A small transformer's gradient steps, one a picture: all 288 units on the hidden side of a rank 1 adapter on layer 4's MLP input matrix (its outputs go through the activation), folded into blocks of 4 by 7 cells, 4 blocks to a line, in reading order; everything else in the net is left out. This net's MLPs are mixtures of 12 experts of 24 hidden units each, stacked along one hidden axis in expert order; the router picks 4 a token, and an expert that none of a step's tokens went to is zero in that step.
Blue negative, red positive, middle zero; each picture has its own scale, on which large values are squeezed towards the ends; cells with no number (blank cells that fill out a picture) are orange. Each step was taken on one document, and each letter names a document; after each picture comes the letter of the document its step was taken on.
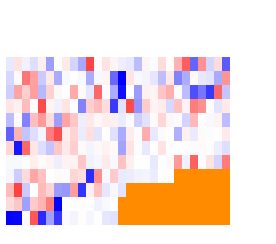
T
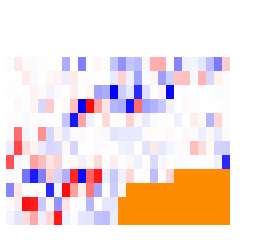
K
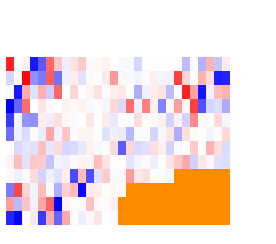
T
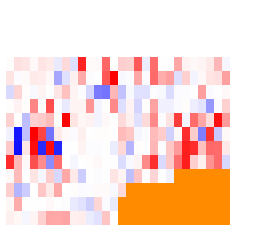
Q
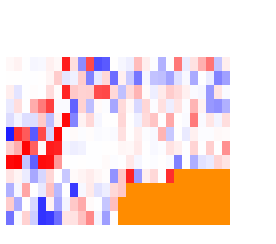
Q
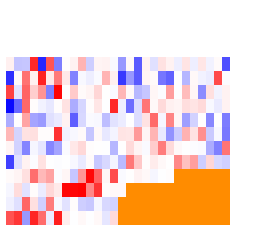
T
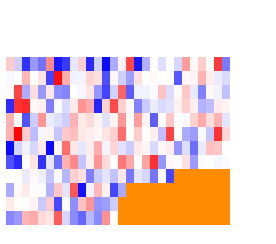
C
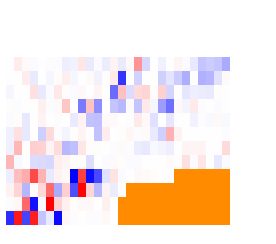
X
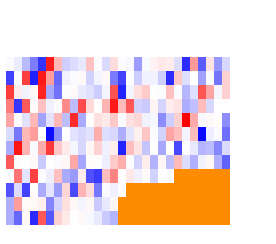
T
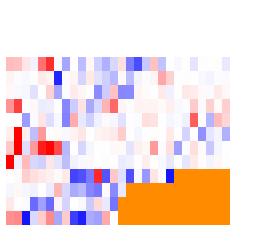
C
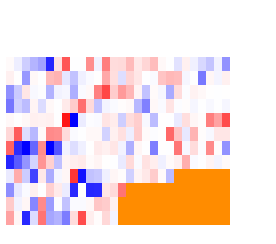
C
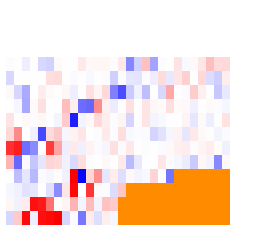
C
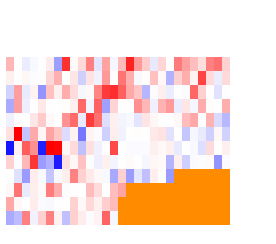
C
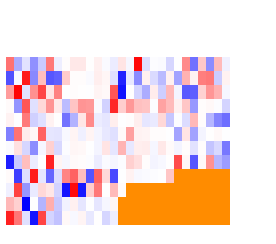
T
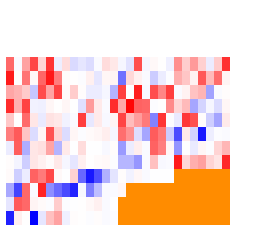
T
